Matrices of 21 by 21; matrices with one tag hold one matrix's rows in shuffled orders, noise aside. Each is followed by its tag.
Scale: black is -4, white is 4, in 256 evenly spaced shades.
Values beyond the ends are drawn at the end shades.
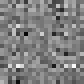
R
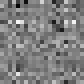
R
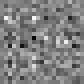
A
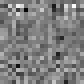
R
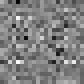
R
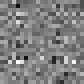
R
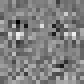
R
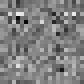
R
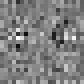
R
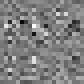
A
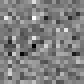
A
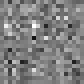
A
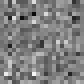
A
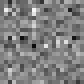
A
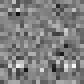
R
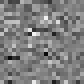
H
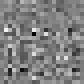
A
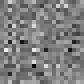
A
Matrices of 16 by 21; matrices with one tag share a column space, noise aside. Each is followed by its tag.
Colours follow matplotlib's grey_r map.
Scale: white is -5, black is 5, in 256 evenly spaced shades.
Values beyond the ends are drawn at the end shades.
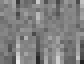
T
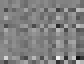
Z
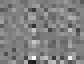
Z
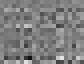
Z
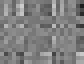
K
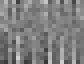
T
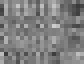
K
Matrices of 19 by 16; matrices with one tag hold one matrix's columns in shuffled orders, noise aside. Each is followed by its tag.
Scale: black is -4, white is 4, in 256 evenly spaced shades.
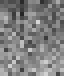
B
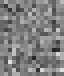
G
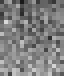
B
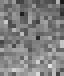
B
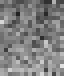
B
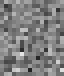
G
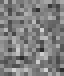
G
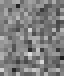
G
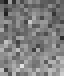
B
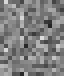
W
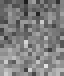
B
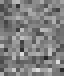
G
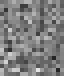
G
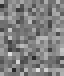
G
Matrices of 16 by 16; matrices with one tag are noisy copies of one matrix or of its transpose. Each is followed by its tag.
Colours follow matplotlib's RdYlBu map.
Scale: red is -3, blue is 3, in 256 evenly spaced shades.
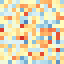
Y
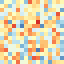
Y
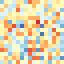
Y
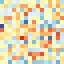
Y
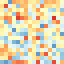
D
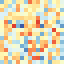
Y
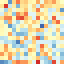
D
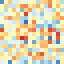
Y
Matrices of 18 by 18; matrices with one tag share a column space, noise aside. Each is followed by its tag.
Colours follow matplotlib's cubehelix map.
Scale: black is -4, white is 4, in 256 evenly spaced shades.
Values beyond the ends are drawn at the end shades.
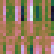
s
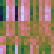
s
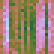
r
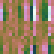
s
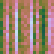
r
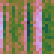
r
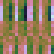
s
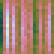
r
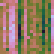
r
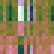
s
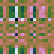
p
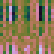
s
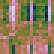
s
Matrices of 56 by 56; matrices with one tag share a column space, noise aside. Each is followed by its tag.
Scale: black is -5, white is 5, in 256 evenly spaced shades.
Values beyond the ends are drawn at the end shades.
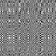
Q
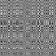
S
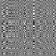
S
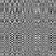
Q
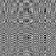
Q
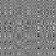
S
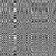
Q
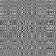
S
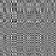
Q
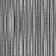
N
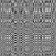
Q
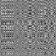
S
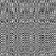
Q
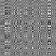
S
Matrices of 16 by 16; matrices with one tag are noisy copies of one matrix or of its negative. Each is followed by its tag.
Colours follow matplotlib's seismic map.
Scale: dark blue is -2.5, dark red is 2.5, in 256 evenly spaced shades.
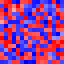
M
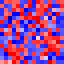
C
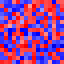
M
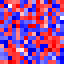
C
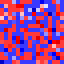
M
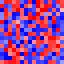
C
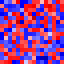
M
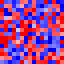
C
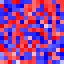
M
